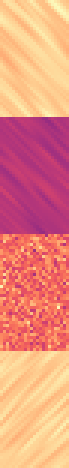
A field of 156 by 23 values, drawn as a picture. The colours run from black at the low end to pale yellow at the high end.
It is made of 4 by 1 panels. Panel 1,1: very high, slanting down to the right, faint in contrast. Panel 2,1: middling, slanting down to the right, faint in contrast. Panel 3,1: high, fine-grained. Panel 4,1: very high, slanting up to the right, faint in contrast.
